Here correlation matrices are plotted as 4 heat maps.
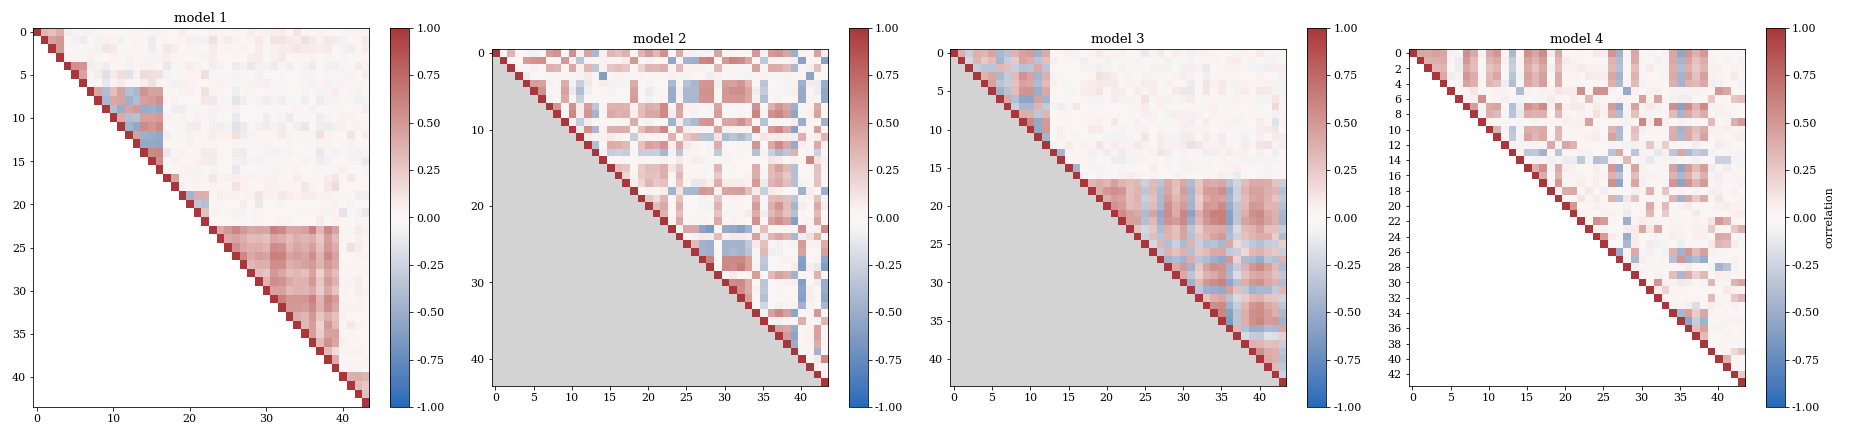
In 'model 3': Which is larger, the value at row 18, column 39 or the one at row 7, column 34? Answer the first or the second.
the first
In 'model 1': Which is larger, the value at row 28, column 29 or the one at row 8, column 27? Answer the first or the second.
the first
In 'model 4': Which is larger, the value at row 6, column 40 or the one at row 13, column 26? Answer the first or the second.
the first
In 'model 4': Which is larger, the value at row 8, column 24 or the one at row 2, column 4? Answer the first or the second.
the second
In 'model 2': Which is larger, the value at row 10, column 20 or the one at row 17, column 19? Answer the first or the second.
the first
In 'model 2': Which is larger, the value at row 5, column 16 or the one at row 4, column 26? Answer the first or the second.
the first
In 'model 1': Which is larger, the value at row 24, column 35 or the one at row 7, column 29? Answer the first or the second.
the first
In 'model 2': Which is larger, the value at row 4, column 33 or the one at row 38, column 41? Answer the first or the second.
the first
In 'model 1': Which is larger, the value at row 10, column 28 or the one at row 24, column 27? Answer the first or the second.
the second
